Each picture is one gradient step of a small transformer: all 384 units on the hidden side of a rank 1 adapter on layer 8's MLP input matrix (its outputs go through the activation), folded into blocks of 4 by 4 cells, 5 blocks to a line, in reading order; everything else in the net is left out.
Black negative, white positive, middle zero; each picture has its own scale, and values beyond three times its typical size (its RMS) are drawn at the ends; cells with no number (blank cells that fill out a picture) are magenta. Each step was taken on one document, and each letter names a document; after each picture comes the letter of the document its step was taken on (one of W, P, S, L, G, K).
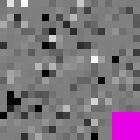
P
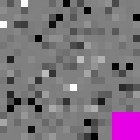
P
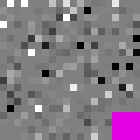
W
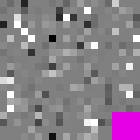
W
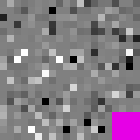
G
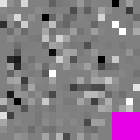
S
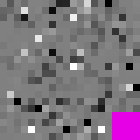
G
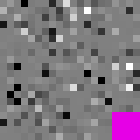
P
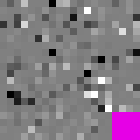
S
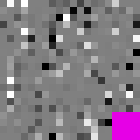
W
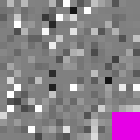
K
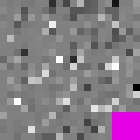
G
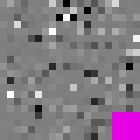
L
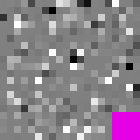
G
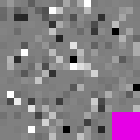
G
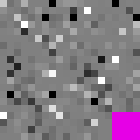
S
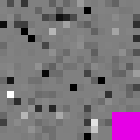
W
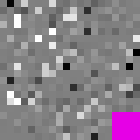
L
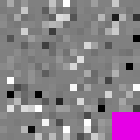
K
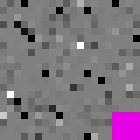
W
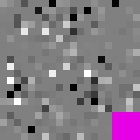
S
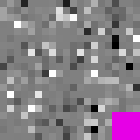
L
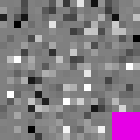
G
